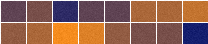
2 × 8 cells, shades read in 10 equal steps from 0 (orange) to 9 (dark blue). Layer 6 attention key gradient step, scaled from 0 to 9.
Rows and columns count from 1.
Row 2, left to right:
4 3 0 1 4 5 5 9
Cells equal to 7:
0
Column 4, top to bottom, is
6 1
